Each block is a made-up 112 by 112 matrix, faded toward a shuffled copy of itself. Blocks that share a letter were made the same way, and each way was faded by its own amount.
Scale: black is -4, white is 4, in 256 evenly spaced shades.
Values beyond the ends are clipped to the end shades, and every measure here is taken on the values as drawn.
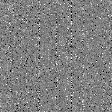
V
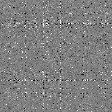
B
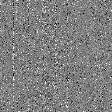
V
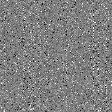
V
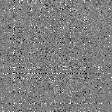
B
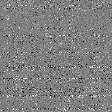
B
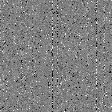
V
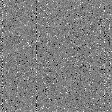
V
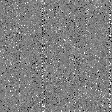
V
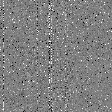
V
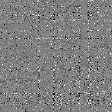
B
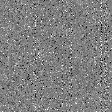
V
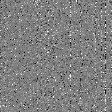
V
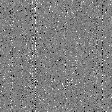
V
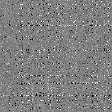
B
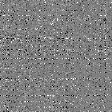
B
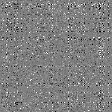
B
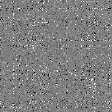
B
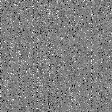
V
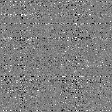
B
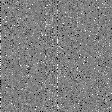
V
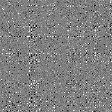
B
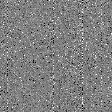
V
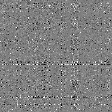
B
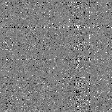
B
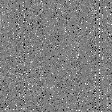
V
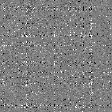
B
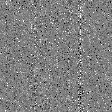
V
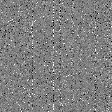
V
